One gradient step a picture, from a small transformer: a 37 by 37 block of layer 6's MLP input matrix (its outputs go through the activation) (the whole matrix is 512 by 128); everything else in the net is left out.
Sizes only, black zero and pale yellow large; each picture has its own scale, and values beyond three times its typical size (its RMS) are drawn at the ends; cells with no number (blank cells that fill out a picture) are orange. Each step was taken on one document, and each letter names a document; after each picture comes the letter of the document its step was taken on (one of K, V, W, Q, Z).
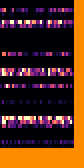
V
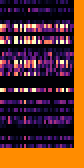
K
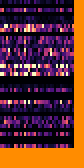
K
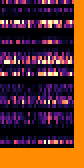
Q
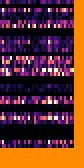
Q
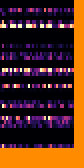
V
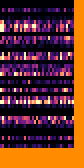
K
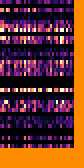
K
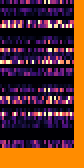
Q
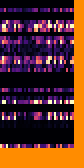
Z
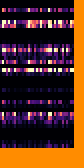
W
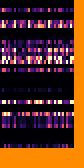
Z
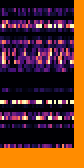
Z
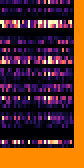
Q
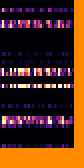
V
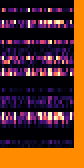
W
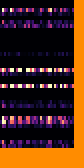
V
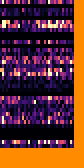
Q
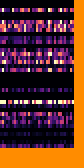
Z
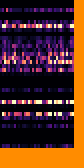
Z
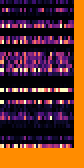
K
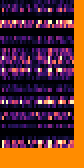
Z
